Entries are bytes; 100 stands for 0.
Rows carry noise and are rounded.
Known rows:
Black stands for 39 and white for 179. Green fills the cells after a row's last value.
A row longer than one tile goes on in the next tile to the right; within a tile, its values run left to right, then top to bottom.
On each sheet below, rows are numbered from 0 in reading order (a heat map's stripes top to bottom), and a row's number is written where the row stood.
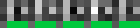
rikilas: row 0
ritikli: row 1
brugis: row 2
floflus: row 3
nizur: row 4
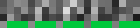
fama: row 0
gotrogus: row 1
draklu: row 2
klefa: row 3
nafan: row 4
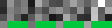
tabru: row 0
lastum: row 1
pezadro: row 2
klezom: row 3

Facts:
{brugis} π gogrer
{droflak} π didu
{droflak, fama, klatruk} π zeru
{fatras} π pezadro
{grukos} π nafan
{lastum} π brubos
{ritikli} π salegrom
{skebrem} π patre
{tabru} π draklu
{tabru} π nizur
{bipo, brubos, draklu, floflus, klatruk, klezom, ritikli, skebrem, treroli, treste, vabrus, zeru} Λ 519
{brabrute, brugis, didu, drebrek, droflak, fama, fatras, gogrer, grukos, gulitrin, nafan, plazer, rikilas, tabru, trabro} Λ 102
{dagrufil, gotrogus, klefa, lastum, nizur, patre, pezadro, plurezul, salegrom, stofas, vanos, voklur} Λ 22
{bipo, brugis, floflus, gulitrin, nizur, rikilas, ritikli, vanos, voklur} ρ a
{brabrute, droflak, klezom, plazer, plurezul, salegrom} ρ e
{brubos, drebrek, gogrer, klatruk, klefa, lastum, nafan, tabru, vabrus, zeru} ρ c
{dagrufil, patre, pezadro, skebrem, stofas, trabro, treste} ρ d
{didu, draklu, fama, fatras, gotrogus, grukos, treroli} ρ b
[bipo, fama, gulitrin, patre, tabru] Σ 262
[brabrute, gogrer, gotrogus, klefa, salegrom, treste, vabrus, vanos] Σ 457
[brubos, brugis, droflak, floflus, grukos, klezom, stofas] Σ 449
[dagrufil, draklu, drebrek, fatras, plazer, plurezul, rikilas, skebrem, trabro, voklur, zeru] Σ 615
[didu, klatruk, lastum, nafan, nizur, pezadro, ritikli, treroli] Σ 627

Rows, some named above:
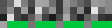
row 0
plazer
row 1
zeru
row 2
drebrek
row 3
vabrus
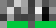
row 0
treste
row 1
vanos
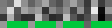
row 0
skebrem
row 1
stofas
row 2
fatras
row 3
vanos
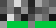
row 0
droflak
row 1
nafan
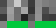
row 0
treroli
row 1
gogrer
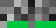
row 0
trabro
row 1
lastum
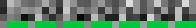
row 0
klatruk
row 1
stofas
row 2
brubos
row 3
grukos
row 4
brabrute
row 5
droflak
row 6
salegrom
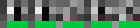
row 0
vanos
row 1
vanos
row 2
patre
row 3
rikilas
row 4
stofas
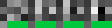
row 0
didu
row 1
ritikli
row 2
nizur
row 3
voklur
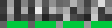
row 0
gulitrin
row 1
bipo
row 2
dagrufil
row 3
plurezul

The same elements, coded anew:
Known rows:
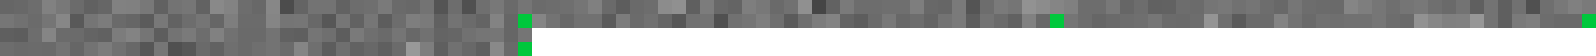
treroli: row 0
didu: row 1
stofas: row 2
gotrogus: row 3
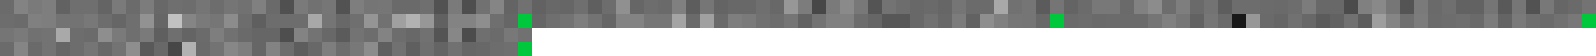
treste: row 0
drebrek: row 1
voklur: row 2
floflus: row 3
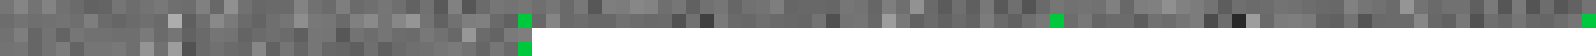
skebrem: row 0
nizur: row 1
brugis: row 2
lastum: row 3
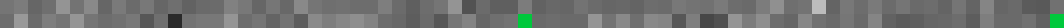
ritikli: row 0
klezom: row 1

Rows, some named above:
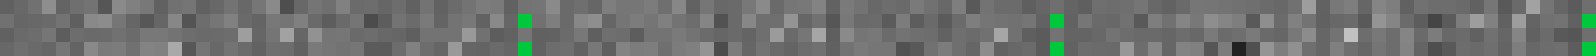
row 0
fatras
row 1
klatruk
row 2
salegrom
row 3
plurezul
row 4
plurezul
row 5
klezom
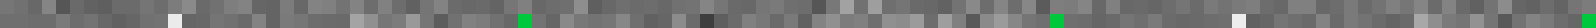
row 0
pezadro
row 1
trabro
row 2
pezadro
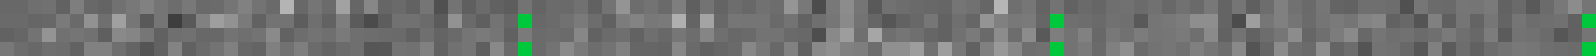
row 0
droflak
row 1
drebrek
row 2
brubos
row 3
fatras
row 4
trabro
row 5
klatruk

